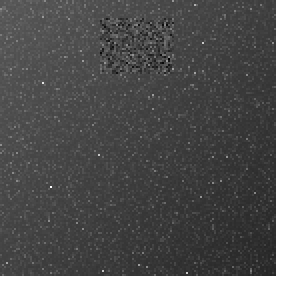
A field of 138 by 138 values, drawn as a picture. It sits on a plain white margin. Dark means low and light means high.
Grain: fine. Ninth with the highest average: top left. Odd rows or columns: none. Roughest part: top middle. Histogram: skewed, a long tail of high values. Slope: up to the top left. Odd patch: rougher, in the top middle.
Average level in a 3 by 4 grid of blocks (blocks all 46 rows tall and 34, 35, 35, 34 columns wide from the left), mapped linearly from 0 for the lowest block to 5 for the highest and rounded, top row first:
5432 / 4321 / 3210
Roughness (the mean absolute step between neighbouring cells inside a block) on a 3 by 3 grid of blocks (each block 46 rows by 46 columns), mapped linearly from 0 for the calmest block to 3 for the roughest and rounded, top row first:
030 / 000 / 000
